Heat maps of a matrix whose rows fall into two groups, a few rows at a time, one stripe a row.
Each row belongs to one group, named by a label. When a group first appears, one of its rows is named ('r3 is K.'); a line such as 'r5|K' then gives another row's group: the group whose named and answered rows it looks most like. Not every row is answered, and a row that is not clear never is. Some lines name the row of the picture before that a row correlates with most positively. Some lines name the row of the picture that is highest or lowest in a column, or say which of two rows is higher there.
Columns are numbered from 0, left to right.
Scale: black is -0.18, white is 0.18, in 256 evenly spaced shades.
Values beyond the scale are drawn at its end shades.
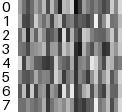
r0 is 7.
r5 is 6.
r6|7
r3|7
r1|6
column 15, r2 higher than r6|No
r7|6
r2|7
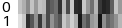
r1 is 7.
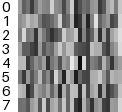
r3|6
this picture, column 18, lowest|7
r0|6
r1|6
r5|6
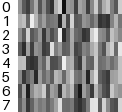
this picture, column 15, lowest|6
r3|6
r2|6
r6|7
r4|7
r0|6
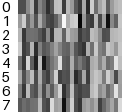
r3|6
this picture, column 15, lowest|1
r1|7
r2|6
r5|6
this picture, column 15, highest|4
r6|6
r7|6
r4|6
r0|6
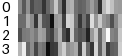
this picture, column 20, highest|1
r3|7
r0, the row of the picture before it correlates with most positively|7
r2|6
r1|6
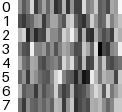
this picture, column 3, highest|3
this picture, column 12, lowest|0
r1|6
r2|7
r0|7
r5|6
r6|6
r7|6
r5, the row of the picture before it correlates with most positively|2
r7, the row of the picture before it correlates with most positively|1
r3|7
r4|7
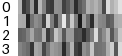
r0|6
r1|7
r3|6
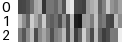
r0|6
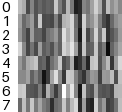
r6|7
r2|7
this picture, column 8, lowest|7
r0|6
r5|6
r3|7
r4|6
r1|7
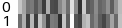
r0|7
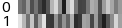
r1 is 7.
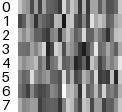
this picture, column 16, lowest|3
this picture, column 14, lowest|4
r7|7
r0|7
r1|6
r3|6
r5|7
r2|7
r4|6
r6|7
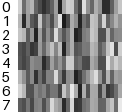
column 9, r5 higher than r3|Yes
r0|7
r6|7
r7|6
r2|6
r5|6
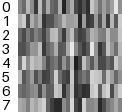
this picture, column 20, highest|5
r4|7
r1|7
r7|7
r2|6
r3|6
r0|6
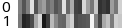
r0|7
